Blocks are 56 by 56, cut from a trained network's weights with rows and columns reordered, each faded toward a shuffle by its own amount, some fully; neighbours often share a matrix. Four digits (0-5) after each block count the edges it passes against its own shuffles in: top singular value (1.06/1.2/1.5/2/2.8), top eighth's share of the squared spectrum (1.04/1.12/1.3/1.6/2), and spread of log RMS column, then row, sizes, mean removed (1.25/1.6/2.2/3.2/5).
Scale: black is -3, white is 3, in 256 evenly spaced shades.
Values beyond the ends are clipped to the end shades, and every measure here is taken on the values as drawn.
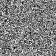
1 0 0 0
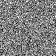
1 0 0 0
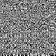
3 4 1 2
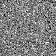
2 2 0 0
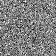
0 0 0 0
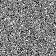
0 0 0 0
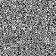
2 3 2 1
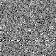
2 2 0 1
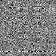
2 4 1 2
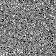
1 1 0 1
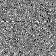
1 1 0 1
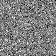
0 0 0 0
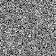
1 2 0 0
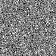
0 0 0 0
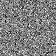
0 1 0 0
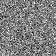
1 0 0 0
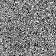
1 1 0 0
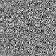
3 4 2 2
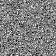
1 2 1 0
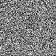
3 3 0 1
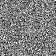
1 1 0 0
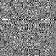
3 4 2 2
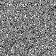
1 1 0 0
